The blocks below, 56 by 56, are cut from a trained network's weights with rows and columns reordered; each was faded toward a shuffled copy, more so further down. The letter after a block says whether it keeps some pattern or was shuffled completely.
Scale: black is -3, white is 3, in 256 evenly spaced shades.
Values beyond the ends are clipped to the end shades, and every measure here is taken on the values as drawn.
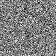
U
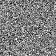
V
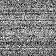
V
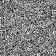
U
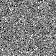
U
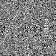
V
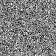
U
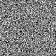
V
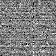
V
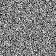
U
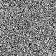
U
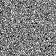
U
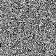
U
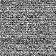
V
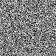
U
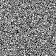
U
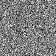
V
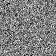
U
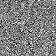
V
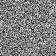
U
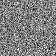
U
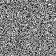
V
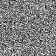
V
